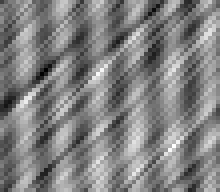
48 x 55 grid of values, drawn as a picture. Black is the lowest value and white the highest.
Stripes: upright, repeating 6 times. Histogram: bell-shaped. Ninth with the highest average: bottom middle. Odd rows or columns: none.
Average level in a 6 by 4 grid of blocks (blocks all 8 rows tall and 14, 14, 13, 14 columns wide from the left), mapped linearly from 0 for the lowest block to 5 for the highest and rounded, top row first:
1 3 0 2 | 1 1 0 3 | 0 3 0 3 | 1 3 2 3 | 1 3 3 4 | 0 5 3 2
